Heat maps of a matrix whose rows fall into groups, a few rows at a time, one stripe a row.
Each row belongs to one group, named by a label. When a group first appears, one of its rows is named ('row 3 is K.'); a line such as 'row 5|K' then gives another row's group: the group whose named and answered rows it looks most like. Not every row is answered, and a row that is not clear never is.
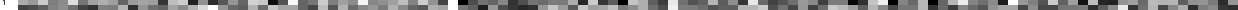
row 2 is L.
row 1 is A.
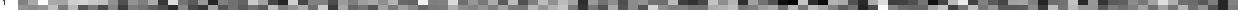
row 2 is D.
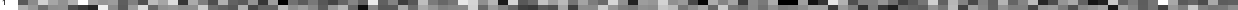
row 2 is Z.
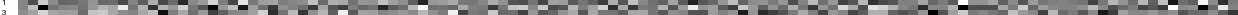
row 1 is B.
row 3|A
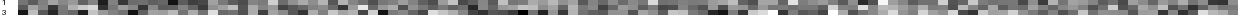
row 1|D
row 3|L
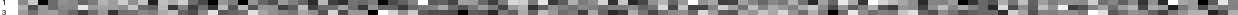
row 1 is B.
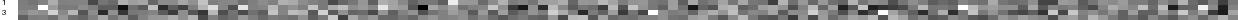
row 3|D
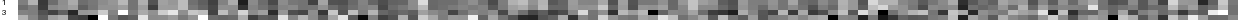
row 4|Z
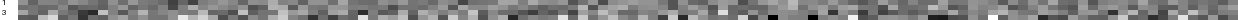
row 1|D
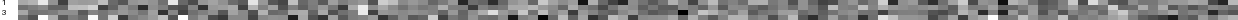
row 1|A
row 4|L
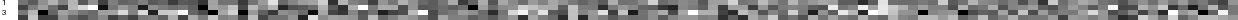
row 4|L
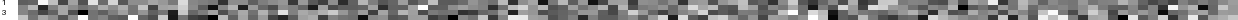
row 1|L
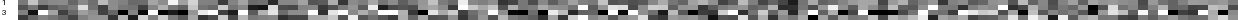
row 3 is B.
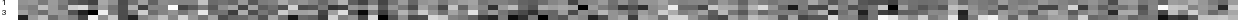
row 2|A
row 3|Z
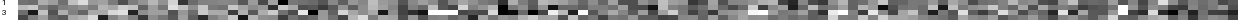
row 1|A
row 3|L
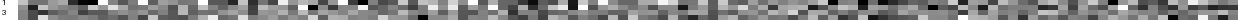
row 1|Z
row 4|B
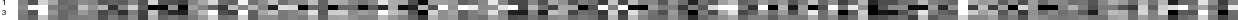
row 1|B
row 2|A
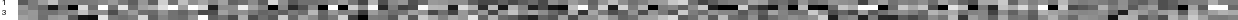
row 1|L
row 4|Z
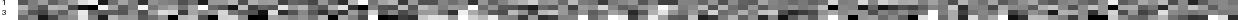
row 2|Z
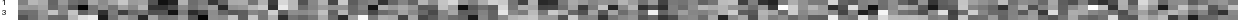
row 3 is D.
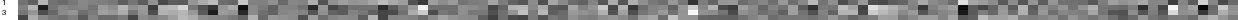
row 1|B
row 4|L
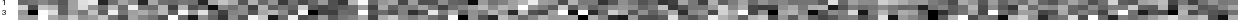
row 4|A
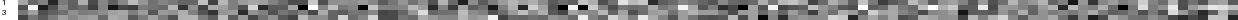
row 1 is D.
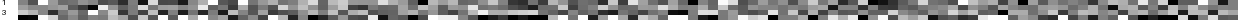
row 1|B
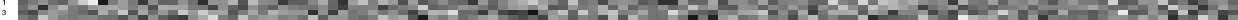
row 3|L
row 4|B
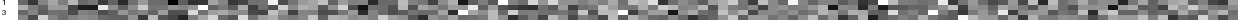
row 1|D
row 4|B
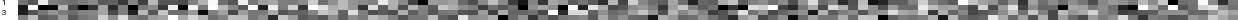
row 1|B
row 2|L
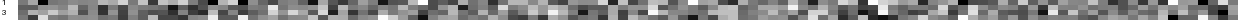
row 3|D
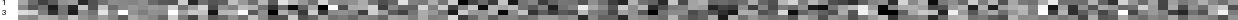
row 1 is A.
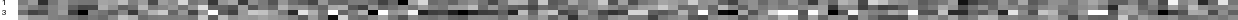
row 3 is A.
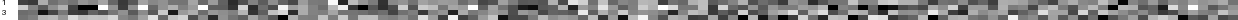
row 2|Z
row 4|A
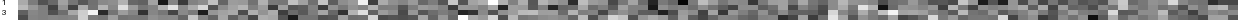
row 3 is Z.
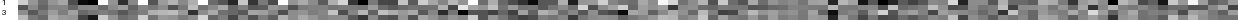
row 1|Z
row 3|A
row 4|Z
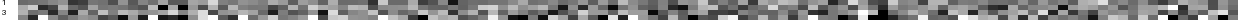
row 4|B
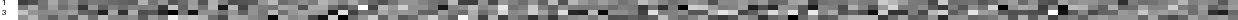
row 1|D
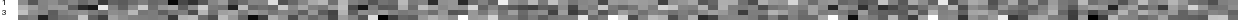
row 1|D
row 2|Z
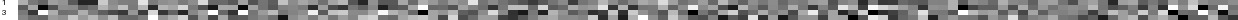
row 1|Z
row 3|B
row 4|A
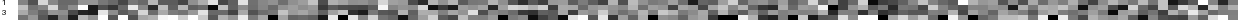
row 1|B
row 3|Z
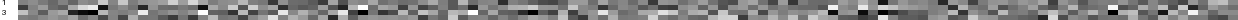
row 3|Z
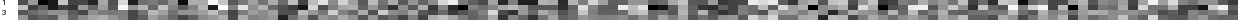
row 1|L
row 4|L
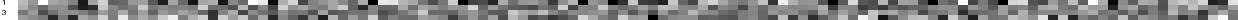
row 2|Z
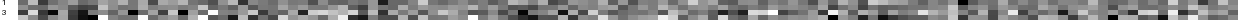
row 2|Z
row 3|L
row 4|Z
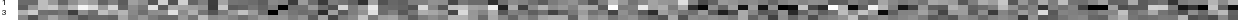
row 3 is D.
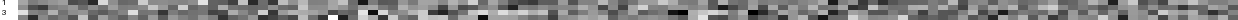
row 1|Z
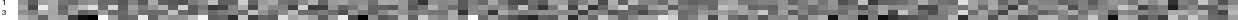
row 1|B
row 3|A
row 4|Z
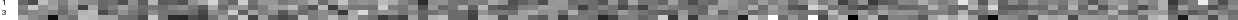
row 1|B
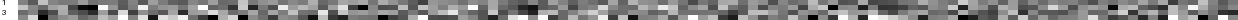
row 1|B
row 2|Z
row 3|L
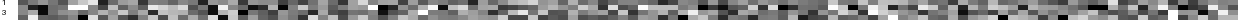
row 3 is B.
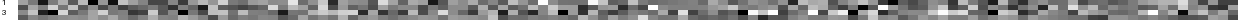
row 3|L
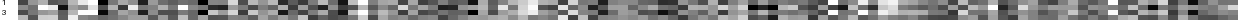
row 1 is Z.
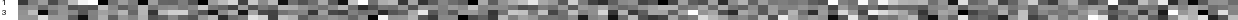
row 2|Z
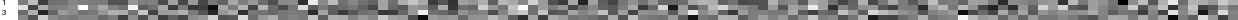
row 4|B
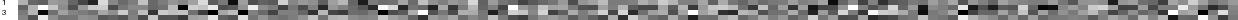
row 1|Z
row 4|B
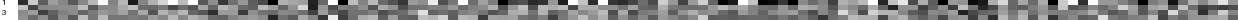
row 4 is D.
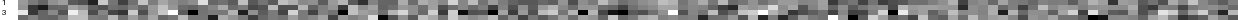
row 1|Z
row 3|A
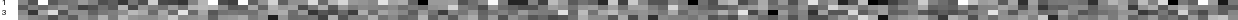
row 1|B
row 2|L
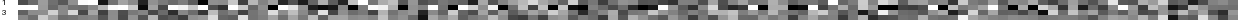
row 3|D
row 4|B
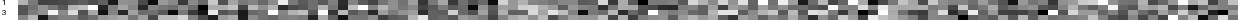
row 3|D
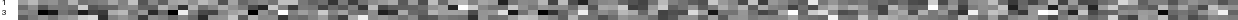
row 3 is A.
